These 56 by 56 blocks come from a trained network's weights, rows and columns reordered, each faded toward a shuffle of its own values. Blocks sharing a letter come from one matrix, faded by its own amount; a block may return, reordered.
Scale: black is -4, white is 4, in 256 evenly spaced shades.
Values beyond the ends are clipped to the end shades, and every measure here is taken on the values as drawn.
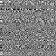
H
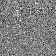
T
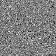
T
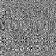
H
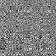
H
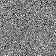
T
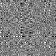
H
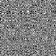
H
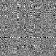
H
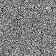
T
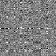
H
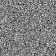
T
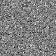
T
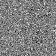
T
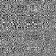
H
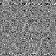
H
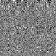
H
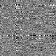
H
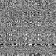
H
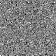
T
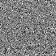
T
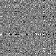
H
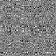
H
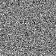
T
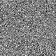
T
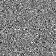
T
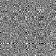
H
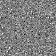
T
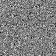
T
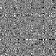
H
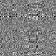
H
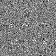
T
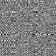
H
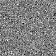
T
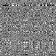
H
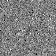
T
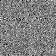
T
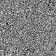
T
